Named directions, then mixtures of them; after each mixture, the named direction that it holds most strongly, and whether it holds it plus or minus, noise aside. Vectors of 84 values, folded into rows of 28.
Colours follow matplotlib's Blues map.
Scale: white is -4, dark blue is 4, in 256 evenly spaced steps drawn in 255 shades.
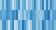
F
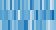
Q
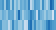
Q, minus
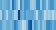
Q, minus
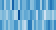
Q, minus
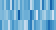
Q, minus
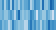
Q, minus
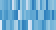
F, plus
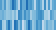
F, minus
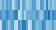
F, plus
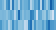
Q, minus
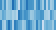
F, minus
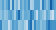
Q, minus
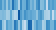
F, minus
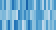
F, minus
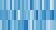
Q, plus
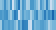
Q, plus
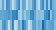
F, plus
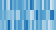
Q, plus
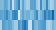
Q, plus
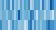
Q, minus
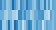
F, minus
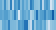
Q, plus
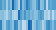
F, minus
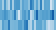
Q, plus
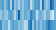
Q, minus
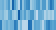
Q, minus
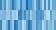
F, minus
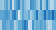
Q, plus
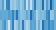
F, plus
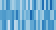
F, plus
